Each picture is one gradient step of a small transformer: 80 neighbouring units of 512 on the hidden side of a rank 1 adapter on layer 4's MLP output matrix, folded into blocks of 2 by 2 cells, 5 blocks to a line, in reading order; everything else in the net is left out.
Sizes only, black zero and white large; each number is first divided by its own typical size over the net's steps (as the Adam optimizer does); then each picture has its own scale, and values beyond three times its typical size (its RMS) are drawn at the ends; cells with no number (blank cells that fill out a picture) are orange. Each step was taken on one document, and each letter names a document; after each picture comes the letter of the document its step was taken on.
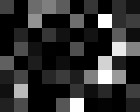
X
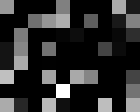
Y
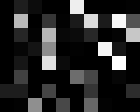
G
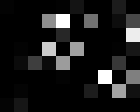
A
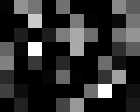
X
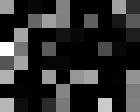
Y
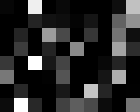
X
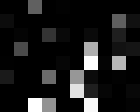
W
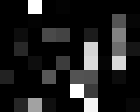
W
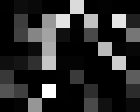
G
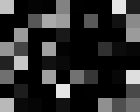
Y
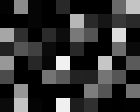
X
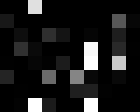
W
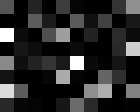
X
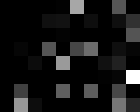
A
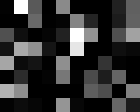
X
